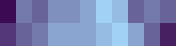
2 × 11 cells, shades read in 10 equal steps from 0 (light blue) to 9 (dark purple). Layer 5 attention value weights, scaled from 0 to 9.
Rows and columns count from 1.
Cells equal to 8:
1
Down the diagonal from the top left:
9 5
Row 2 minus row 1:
-2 1 -1 -1 -1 0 1 -1 -3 1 3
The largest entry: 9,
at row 1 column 1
